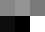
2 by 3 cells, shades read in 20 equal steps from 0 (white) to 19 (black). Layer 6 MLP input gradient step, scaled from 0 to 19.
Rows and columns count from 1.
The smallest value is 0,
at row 2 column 3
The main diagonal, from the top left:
9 19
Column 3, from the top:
10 0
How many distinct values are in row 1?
3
